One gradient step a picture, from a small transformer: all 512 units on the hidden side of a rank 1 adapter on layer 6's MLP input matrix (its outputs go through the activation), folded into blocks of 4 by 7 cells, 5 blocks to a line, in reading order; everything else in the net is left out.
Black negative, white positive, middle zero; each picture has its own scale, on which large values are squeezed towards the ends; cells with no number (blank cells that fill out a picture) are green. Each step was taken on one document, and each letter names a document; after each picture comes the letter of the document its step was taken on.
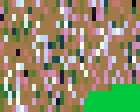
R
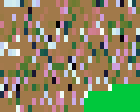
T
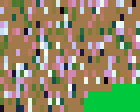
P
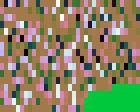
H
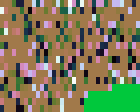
P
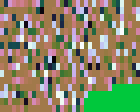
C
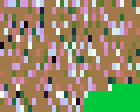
C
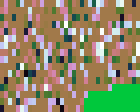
R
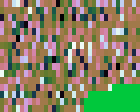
H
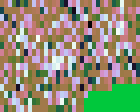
C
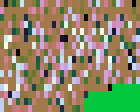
R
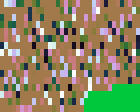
T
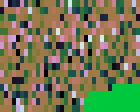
H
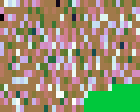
H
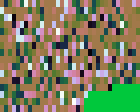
C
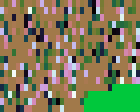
P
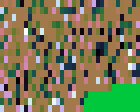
P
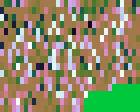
C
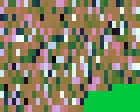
H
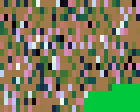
H
